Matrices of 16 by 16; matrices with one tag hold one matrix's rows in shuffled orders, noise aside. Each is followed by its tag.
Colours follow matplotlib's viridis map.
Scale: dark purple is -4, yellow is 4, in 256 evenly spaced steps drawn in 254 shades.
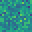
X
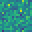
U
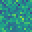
X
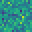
U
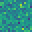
X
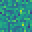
X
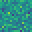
U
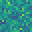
U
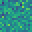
U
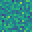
U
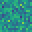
U
